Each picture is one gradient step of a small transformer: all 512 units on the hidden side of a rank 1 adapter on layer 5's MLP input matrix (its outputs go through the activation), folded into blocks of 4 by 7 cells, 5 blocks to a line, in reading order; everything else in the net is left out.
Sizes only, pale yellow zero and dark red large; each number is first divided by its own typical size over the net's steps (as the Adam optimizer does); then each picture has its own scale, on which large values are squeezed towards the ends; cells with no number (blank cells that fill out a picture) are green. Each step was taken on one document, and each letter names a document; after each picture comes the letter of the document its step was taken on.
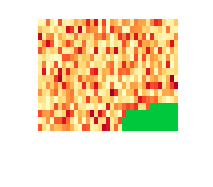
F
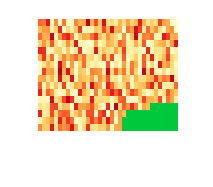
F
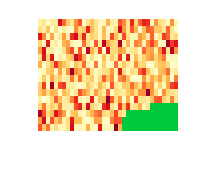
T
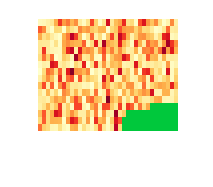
T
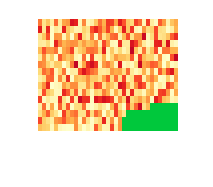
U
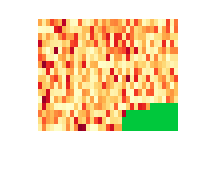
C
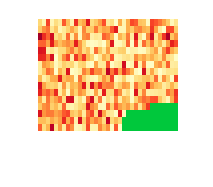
F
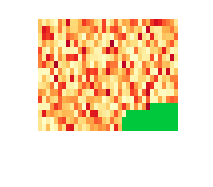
F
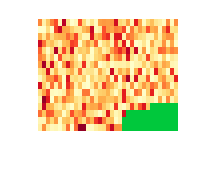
C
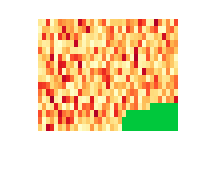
F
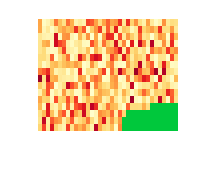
C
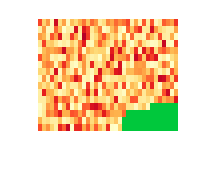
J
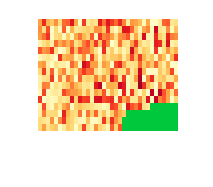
U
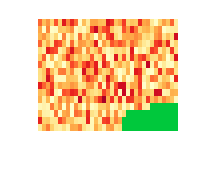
U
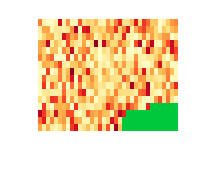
T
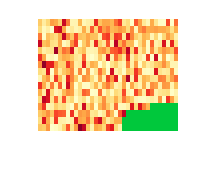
C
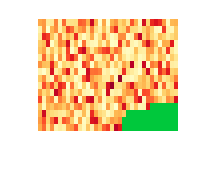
F
